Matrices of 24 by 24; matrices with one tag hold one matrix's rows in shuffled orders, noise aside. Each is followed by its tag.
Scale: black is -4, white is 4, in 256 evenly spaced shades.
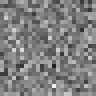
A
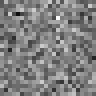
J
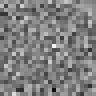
A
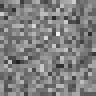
J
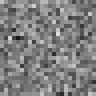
J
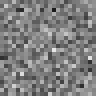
A
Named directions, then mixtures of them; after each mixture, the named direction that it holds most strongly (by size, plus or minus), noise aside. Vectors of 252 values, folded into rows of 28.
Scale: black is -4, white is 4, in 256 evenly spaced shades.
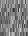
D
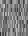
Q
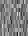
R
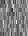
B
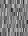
Q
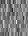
B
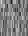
Q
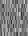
R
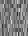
R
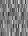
D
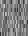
Q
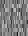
R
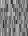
B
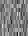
R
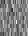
B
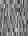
Q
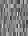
R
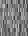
Q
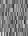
Q
